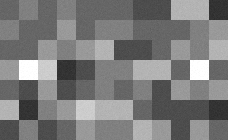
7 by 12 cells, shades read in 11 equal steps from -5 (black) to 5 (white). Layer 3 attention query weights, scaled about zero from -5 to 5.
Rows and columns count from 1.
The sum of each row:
-8 -4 0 11 -6 -3 -3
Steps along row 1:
up down up down same same down same up same down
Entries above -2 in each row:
9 12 10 10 9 7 9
